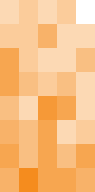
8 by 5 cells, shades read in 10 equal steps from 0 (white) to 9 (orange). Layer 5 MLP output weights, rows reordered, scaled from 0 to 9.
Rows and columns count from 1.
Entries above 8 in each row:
0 0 0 0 0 0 0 1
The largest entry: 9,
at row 8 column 2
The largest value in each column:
7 9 8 7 7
